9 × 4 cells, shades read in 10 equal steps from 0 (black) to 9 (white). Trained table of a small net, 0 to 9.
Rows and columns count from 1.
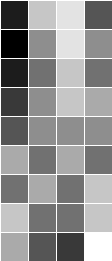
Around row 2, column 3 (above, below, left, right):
8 7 5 5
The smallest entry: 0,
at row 2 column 1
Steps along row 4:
up up down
